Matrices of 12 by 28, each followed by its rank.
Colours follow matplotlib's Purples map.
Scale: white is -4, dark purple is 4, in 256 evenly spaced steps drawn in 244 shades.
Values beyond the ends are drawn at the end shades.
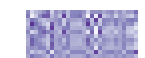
two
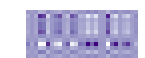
one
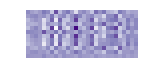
two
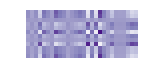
one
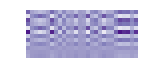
one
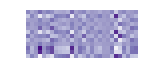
two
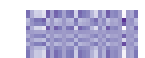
one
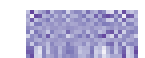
two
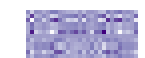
two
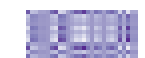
one
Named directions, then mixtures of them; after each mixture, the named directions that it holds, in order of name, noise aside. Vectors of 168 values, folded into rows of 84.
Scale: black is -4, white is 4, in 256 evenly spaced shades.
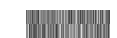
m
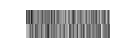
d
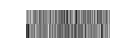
d, m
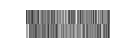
d, m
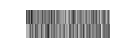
d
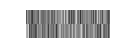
d, m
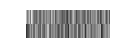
d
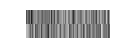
d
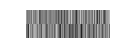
m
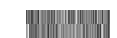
d, m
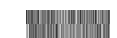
d, m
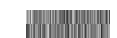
d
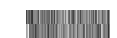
d, m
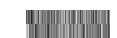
d, m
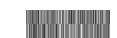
m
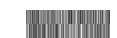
m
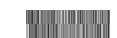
d, m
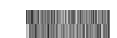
d, m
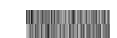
d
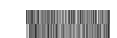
d, m
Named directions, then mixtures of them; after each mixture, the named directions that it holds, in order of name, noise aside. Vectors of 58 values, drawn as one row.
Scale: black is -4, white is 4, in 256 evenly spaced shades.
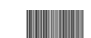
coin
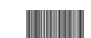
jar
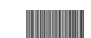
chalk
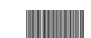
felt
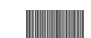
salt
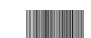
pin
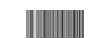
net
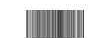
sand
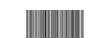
coin, jar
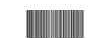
coin, pin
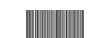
salt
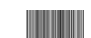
coin, sand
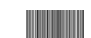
salt, sand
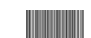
pin, salt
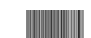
chalk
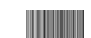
felt, net, sand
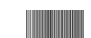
coin, pin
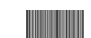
salt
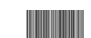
coin, sand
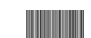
chalk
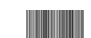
coin, pin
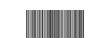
coin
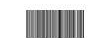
chalk, jar, sand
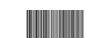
coin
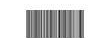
jar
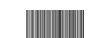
chalk, sand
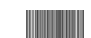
pin, salt, sand
